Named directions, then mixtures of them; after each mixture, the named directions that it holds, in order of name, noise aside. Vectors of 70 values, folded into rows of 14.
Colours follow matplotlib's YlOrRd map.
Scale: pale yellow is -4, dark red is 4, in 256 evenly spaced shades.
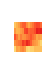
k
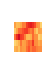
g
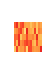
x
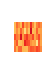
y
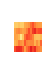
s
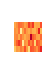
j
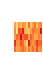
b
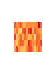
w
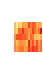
b, g, s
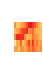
g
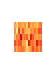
b, j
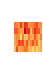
b, k, y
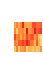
k, x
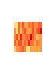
b, j, k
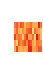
w, x, y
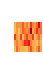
k, w, y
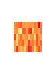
w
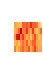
g, j, w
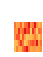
g, y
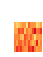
b, s, x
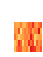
j, s, w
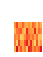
s, x
